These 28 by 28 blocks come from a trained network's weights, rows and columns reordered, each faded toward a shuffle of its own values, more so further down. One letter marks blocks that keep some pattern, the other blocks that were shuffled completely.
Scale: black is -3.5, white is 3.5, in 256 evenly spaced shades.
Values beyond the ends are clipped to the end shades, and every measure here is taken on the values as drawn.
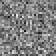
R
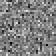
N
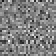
R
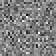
R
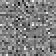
R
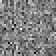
R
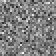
N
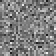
R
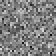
N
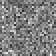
N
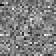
R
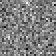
N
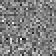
R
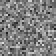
N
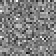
R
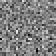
R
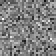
N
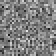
R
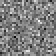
N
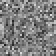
R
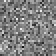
N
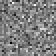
N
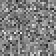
R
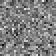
R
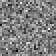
N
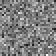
N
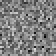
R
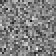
N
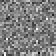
R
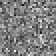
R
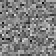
R
